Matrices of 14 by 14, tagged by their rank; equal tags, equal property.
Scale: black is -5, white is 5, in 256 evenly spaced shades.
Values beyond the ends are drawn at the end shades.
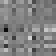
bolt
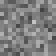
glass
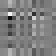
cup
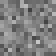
glass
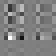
cup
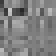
bolt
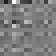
bolt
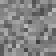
glass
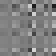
cup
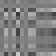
cup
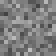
glass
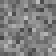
glass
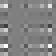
cup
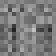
bolt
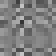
bolt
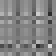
cup
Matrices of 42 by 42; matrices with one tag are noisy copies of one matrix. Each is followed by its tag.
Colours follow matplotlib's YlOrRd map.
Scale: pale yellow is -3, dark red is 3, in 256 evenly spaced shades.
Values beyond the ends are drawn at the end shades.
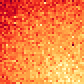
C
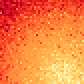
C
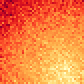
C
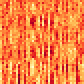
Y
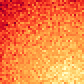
C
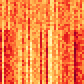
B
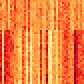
B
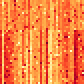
B
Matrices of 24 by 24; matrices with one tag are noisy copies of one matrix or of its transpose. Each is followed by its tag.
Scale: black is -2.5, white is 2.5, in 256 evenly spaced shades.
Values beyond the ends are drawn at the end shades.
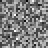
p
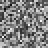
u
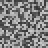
p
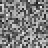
p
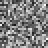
u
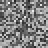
u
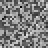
p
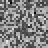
u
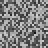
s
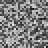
s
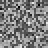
u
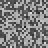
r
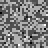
r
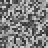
u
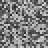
r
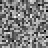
p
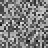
s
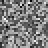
u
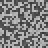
p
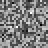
u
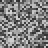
s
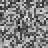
u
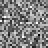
s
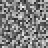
p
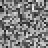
p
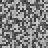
p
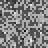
r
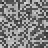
s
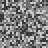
u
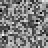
u
